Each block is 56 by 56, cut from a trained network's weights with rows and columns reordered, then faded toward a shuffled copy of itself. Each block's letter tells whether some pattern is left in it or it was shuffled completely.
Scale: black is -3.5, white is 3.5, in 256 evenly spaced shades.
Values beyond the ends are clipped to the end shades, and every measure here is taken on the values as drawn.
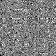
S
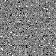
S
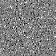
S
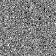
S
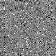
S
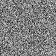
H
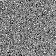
H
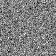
H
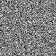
S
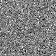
H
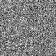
S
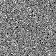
H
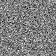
H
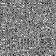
S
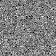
S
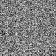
S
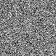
H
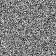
H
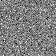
H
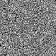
S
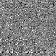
S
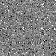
S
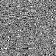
S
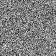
H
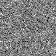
S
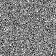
H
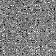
S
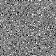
S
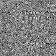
S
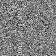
S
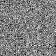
S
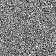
H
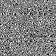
S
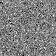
H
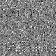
S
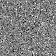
H
